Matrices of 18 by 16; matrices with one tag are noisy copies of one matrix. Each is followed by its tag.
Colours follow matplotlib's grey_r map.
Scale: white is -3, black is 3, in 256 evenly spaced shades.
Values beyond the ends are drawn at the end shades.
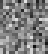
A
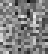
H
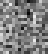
H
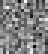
A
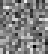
A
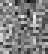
H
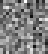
A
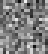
A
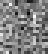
H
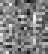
H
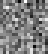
A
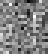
H
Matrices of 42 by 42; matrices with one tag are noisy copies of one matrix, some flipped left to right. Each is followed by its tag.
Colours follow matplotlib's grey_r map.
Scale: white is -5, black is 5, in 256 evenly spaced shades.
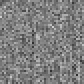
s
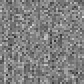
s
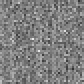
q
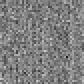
q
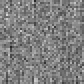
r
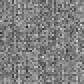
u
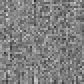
r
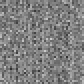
q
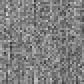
r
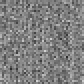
q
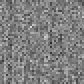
s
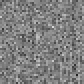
s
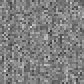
s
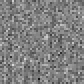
s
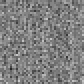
q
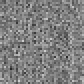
q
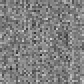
q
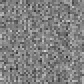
q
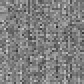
u
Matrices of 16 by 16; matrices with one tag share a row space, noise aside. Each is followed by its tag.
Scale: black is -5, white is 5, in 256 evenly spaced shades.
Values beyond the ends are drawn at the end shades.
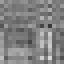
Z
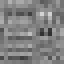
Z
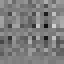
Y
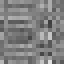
Z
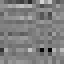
Z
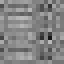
Z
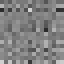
Y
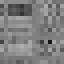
Z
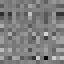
Y
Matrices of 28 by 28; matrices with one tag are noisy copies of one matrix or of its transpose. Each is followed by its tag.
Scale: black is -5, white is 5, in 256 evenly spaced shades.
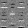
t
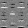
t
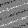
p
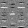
t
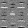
t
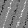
p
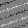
p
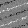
p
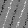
p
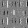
t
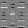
t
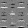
t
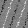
p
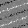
p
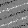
p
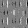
t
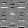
t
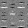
t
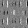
t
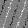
p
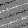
p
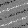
p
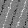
p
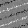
p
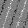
p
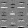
t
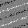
p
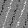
p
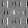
t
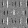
t
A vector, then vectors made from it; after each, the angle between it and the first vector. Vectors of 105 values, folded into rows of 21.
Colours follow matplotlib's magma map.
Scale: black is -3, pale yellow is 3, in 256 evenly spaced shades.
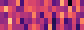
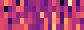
nearly opposite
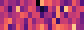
orthogonal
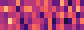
nearly parallel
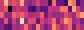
partly opposed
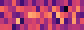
partly aligned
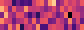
orthogonal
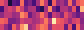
partly opposed
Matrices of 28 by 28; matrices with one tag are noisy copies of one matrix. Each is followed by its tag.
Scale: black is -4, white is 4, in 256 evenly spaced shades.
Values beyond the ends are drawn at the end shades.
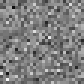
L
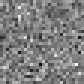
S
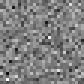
L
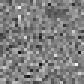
S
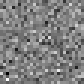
L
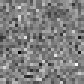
S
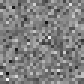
L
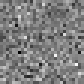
S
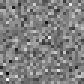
L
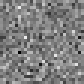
S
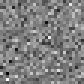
L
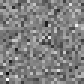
L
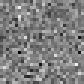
S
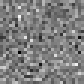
S
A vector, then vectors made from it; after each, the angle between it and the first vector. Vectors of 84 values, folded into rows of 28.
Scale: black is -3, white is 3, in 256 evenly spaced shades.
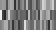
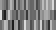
nearly parallel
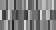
nearly parallel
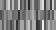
orthogonal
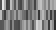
partly aligned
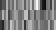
partly opposed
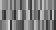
partly aligned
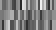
orthogonal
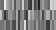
partly aligned
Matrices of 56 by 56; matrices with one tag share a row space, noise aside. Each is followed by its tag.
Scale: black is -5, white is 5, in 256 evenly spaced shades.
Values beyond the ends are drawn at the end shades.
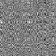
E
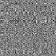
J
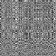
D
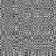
D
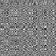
J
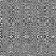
E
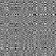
J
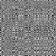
D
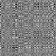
D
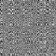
E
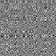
J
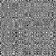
D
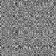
D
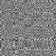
D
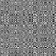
J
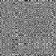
D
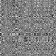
D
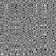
J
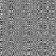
E
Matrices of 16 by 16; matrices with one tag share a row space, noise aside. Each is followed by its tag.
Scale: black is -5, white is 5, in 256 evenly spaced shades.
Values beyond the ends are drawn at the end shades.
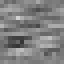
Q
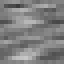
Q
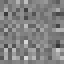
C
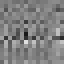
C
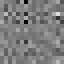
C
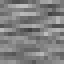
Q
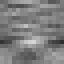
Q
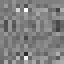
C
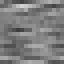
Q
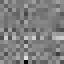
C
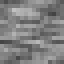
Q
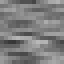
Q
